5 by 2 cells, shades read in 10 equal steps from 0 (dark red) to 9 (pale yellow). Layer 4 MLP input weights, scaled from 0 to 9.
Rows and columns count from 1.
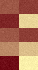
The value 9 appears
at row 5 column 2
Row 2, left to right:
1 8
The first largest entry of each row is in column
1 2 1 2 2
